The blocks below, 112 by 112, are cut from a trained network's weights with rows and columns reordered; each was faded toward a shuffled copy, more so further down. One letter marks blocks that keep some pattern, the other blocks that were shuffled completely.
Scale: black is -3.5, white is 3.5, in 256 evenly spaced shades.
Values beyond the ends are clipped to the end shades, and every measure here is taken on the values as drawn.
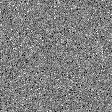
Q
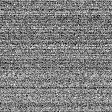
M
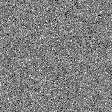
Q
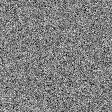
Q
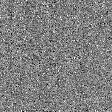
M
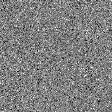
M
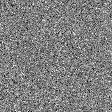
Q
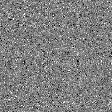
M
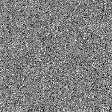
M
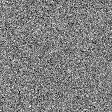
Q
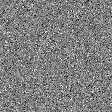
Q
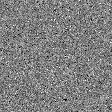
Q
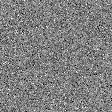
Q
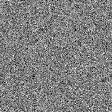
M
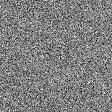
Q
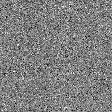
M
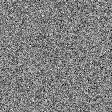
Q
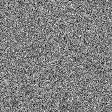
Q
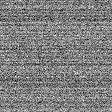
M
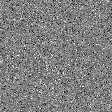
Q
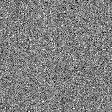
M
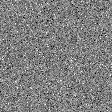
Q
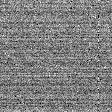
M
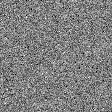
Q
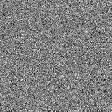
M
